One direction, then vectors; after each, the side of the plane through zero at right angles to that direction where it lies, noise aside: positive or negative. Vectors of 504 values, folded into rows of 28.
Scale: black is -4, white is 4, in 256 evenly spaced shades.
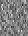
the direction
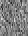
negative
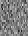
negative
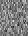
positive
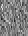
positive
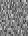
positive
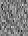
negative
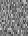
positive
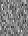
positive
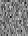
negative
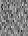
negative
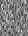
positive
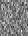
positive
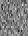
negative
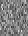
positive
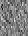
negative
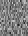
positive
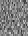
negative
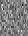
positive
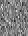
positive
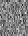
positive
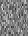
positive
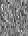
positive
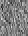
negative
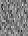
negative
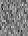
negative
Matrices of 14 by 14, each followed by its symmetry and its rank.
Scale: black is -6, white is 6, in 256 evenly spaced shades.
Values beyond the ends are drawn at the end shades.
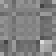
symmetric, rank two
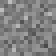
symmetric, full rank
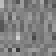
neither, rank three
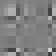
symmetric, rank one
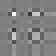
symmetric, rank one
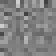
neither, rank three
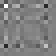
symmetric, rank two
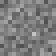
symmetric, full rank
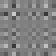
symmetric, rank one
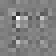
symmetric, rank two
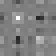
symmetric, rank two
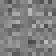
neither, rank three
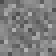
symmetric, full rank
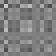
symmetric, rank one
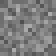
symmetric, full rank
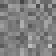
neither, rank three
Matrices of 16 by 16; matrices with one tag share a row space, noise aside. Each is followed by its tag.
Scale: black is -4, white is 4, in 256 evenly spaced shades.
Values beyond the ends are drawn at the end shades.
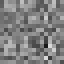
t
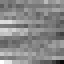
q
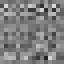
t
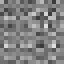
t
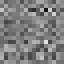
t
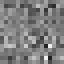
t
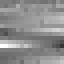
q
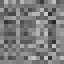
t
